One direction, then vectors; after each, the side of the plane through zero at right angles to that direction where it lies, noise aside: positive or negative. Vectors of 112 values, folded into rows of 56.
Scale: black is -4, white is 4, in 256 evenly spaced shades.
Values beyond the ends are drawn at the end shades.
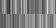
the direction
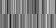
positive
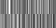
negative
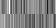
negative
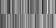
positive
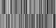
negative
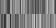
positive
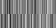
positive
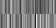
positive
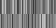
positive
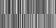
positive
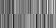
positive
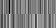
positive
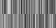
negative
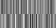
negative
